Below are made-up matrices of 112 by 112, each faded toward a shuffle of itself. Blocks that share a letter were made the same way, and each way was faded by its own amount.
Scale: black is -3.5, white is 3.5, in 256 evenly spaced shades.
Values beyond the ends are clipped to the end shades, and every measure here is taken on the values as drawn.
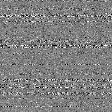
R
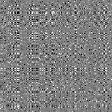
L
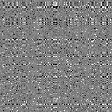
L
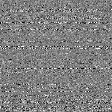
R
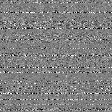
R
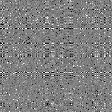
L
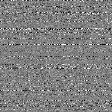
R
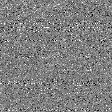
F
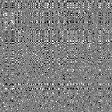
L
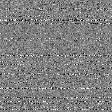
R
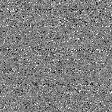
F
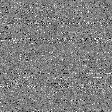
F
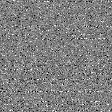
F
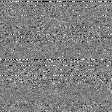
R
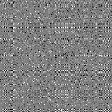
L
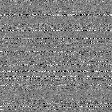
R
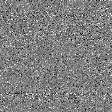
F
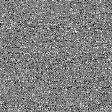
F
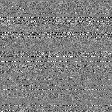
R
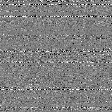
R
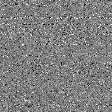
F
